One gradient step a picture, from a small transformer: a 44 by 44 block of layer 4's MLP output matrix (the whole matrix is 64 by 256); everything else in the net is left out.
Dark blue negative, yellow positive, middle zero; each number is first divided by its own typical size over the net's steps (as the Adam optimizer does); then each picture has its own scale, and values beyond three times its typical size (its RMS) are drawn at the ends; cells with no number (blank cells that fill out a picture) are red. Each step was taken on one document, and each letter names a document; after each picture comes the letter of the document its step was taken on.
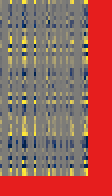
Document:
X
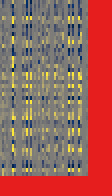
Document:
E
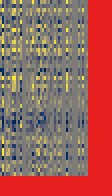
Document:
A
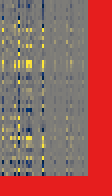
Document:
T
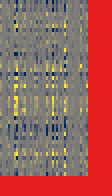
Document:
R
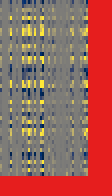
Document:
X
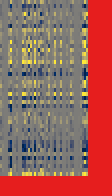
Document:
X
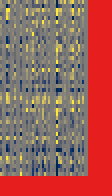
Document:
A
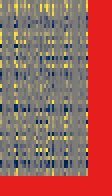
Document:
R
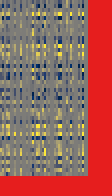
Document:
A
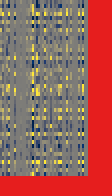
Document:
A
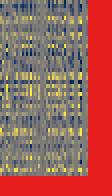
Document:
E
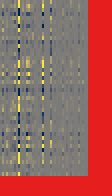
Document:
T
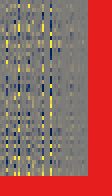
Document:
T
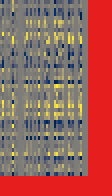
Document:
E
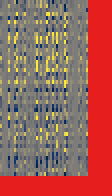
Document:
R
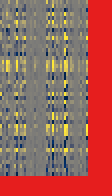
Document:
R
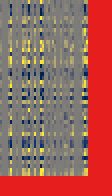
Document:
X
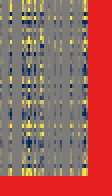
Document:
X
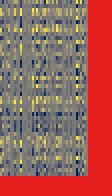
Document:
A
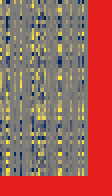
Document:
A
